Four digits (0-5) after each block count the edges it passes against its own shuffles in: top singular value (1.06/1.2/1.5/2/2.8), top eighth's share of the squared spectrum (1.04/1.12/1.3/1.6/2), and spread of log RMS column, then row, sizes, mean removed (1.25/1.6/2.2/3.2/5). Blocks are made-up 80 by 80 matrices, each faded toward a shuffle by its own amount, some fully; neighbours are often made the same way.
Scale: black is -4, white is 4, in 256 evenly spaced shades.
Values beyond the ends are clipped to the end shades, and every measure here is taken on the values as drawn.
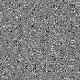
3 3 1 1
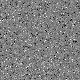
0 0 0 0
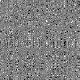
4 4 2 2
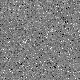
1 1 0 0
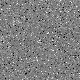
0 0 0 0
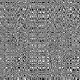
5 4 3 3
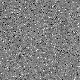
3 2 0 0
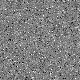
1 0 0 0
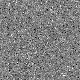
0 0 0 0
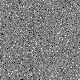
0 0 0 0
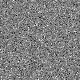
0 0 0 0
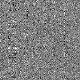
3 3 3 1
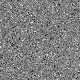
0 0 0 0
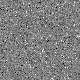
0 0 0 0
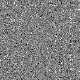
3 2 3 0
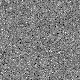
1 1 0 0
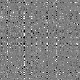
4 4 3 2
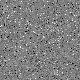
1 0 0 0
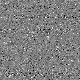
1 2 0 2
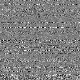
2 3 0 4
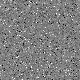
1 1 0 0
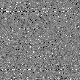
2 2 0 2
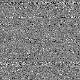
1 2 0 3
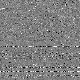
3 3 0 3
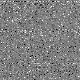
2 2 0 2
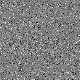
1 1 0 2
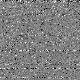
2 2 0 3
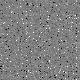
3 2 1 0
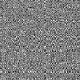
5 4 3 3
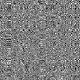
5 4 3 3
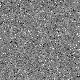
2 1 0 0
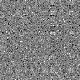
4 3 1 1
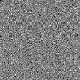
4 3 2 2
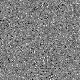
2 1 0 0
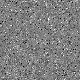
3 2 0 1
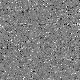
1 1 0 1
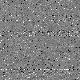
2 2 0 2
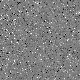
0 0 0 0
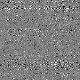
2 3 1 3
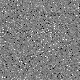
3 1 0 0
